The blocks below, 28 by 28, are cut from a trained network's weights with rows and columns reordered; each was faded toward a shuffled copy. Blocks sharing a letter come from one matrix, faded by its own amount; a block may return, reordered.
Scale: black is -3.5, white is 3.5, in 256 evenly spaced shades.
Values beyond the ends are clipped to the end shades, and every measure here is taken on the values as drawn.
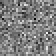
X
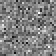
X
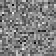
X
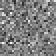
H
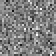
X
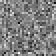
X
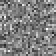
X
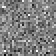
X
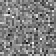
X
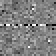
H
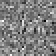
H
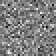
X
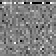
H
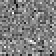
X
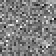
X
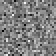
X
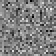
X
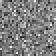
X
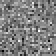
X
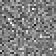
X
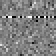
H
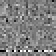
H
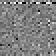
H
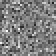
X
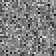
X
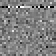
H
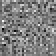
H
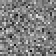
X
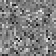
X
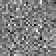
H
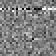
H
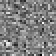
H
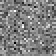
X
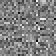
H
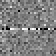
H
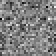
H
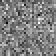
X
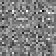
H
